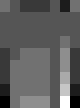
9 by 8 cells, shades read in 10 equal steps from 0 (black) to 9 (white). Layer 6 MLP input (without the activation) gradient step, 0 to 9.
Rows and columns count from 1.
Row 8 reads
1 4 4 4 4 3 7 1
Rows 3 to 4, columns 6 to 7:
3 3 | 3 4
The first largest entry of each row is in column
1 1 1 7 7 7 7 7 7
